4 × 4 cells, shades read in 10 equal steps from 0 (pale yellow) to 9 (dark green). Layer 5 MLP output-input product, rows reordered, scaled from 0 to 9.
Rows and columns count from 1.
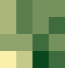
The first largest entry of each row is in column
2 4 3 3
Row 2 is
3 6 5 7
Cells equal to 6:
2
